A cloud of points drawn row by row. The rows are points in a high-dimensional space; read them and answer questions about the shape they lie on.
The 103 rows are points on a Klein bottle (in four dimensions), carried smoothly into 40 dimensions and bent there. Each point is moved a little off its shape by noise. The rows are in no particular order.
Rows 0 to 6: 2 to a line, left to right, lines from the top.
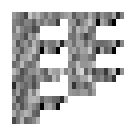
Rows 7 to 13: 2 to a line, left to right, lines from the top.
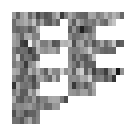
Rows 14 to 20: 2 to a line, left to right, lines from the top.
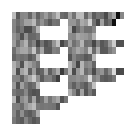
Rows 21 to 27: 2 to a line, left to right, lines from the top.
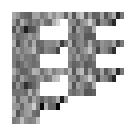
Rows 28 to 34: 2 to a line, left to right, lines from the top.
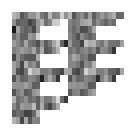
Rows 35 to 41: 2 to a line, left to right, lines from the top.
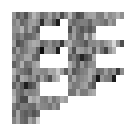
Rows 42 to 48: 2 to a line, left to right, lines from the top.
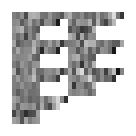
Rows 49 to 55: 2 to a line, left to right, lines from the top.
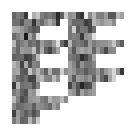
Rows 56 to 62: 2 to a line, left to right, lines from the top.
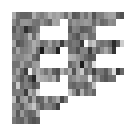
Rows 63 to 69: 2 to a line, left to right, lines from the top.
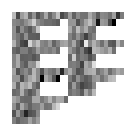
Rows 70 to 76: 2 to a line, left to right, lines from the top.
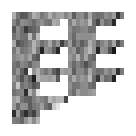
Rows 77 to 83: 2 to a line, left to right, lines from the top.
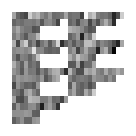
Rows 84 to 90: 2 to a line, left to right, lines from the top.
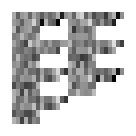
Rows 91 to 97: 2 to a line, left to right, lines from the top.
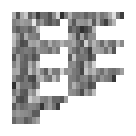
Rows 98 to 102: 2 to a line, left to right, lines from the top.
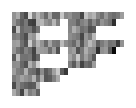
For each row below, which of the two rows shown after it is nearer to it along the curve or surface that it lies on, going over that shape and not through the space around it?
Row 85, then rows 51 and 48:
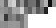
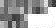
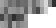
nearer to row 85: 51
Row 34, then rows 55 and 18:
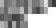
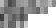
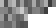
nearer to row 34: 18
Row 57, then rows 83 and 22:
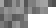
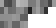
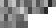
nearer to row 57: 22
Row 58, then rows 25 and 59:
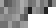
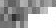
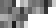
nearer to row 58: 59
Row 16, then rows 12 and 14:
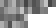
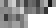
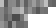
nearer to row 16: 12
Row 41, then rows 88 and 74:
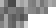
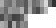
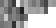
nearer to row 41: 74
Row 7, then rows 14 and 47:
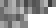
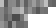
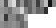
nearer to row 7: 47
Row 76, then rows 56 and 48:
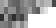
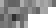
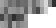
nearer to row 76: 48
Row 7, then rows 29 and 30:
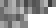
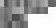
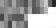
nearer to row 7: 30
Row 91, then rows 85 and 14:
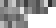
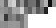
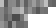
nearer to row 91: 85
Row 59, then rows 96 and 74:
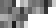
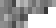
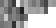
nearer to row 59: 74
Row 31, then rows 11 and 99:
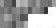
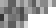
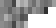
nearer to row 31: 99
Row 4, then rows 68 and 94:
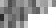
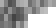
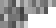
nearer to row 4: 94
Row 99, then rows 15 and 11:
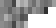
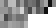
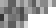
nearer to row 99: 11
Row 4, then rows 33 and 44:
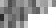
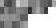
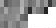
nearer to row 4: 33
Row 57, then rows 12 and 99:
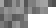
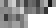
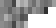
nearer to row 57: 12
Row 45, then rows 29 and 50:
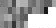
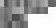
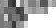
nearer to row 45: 50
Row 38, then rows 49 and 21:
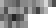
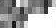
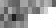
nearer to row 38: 21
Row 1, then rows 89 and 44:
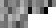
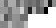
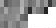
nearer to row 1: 89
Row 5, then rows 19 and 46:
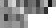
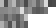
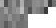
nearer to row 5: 19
